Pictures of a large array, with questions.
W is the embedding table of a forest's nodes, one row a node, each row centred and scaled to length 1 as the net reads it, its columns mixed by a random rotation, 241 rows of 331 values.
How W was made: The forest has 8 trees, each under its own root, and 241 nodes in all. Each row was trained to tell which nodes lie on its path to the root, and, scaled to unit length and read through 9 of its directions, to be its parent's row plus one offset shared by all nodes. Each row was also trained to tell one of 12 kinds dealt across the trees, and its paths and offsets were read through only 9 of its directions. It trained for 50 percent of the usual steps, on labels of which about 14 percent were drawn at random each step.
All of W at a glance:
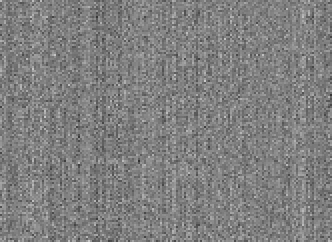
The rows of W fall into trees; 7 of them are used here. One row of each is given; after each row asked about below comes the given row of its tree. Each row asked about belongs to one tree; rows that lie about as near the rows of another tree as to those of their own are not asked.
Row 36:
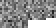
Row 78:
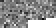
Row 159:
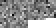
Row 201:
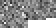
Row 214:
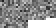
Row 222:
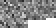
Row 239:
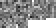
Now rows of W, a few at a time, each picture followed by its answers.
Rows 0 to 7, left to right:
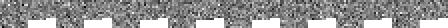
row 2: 214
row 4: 214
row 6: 222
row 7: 201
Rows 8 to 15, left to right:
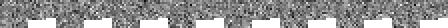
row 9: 239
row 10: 214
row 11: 159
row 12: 201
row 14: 222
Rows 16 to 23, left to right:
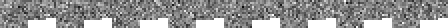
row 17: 159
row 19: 201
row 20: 222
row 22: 222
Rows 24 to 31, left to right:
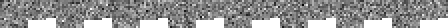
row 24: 214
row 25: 201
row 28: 239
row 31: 201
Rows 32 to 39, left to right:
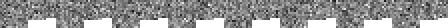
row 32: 214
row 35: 159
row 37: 201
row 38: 201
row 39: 222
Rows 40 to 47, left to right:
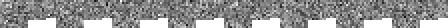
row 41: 239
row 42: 222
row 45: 239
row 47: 78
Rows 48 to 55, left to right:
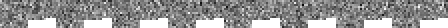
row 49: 222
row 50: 201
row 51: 214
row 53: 239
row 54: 36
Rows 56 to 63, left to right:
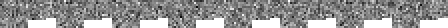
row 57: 222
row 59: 222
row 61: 222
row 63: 239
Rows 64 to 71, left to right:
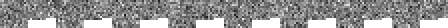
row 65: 222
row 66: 222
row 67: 239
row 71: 239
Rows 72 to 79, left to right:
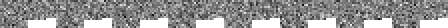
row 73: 201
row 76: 214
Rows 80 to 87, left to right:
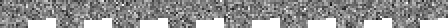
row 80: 222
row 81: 201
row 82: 201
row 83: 214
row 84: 159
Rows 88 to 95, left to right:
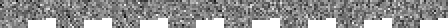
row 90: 222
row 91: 214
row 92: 201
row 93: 36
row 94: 36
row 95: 36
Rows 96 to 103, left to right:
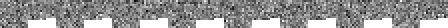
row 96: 239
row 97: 222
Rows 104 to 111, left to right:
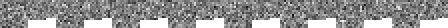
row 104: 36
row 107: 159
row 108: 159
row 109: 222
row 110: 239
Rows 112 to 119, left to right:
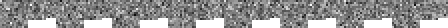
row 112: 222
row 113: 222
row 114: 239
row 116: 239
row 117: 159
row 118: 222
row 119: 222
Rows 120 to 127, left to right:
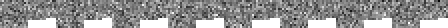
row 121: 239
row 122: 201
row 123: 222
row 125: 214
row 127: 214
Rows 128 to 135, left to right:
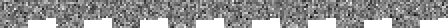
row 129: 159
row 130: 214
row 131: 159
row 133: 159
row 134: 159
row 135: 239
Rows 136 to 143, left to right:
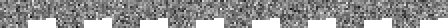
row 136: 239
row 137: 239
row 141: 159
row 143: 78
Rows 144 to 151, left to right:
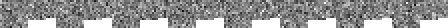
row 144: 201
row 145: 239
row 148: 201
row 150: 159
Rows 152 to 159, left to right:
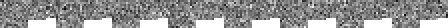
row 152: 214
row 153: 159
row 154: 159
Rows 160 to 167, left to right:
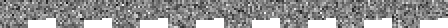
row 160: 222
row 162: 201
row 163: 214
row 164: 239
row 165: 159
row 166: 239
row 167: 159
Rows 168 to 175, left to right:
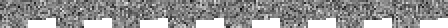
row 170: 159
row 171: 201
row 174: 222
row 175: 159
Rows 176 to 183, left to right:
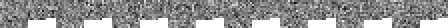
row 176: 36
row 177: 201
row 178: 239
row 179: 239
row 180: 222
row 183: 239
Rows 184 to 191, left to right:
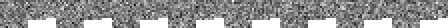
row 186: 239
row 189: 159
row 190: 159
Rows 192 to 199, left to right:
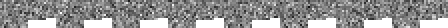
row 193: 222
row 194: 159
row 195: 159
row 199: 222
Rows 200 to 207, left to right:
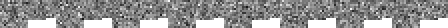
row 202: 214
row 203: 239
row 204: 159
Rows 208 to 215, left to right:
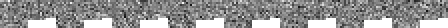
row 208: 239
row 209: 159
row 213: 239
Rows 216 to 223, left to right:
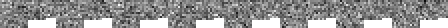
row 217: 214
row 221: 214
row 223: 214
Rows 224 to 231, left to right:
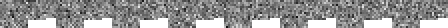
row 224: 222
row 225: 78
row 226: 222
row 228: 159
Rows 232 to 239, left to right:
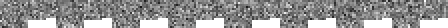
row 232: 239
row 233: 159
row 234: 214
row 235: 214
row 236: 159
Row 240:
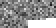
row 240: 239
